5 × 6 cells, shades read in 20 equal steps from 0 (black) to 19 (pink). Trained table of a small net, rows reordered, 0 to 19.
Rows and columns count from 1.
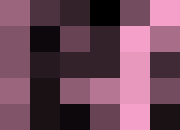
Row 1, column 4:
0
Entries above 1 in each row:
5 5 6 6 5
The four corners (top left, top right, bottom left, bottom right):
12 19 10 2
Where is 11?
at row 4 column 3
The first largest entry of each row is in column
6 5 5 5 5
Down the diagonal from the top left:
12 1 4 14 19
